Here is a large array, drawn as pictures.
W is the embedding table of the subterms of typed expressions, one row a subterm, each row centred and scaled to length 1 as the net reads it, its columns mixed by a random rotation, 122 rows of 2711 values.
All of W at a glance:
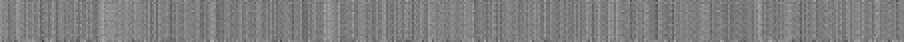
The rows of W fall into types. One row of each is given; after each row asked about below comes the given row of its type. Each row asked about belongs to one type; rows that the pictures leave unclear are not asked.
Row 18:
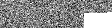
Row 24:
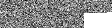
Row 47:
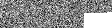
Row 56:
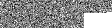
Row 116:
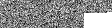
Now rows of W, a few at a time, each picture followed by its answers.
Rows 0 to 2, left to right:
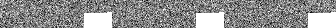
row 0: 47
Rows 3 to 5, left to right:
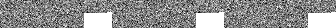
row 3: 116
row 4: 116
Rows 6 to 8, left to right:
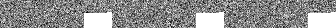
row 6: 116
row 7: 47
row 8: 56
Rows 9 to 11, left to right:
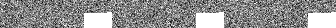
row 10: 47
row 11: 18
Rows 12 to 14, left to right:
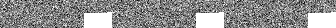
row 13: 24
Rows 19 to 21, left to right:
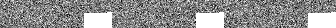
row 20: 24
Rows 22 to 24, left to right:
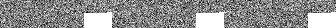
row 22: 116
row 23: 47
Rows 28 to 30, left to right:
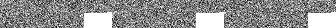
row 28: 47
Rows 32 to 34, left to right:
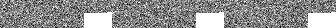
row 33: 116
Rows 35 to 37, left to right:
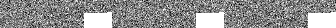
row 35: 24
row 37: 116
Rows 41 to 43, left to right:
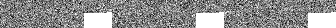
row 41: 56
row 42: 47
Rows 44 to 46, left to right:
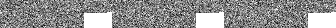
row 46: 18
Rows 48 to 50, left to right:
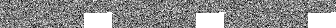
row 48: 24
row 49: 116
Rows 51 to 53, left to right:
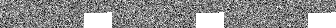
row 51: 47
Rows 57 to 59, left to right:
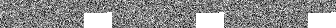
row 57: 47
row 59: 116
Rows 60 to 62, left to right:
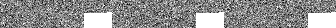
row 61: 116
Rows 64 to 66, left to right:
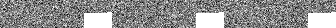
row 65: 56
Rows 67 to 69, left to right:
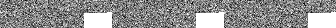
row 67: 24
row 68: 56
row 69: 116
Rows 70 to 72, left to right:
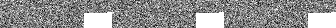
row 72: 18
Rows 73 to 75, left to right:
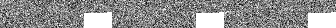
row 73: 47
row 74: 18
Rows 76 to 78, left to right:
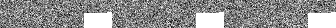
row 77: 47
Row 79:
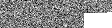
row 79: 24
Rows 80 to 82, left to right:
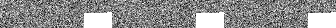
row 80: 47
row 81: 18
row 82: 116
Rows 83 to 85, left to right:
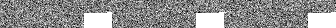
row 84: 116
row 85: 24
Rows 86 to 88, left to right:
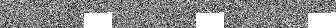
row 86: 18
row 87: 24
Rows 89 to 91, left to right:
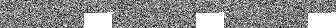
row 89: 24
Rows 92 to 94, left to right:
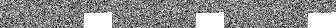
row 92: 47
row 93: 116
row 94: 18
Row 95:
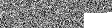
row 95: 47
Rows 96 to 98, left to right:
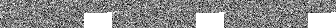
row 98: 116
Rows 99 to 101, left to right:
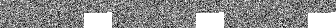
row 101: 47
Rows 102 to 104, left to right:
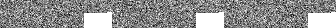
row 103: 116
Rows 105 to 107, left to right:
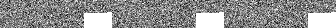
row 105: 24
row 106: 18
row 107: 18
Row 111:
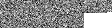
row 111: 116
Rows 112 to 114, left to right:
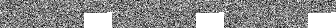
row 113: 24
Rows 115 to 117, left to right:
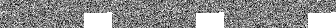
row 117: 24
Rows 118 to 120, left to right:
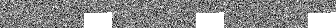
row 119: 47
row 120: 56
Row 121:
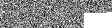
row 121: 47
